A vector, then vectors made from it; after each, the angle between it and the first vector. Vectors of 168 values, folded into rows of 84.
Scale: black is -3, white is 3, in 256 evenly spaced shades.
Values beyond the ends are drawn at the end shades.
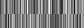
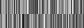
partly aligned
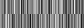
nearly opposite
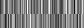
nearly parallel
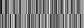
partly aligned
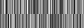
nearly parallel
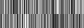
partly aligned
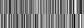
orthogonal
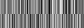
nearly opposite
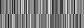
nearly parallel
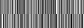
orthogonal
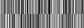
nearly opposite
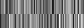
partly aligned
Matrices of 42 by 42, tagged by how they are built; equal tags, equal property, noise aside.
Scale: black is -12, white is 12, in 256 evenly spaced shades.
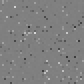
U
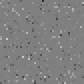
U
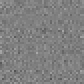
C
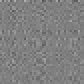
C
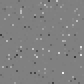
U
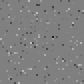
U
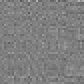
C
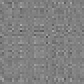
C
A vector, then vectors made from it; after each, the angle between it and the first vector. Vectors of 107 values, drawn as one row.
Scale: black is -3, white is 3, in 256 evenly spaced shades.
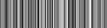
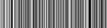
partly opposed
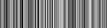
nearly parallel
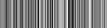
nearly parallel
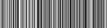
orthogonal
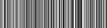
orthogonal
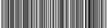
partly opposed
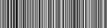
orthogonal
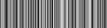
nearly parallel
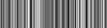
orthogonal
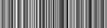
nearly opposite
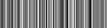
nearly opposite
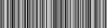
partly opposed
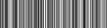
partly aligned
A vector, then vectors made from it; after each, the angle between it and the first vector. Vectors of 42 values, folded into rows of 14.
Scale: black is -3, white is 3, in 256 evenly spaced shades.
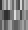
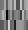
partly aligned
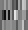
partly aligned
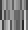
orthogonal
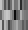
nearly opposite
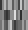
nearly parallel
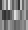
nearly parallel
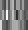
partly opposed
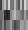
nearly parallel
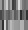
orthogonal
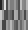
partly aligned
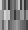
nearly opposite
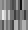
partly opposed
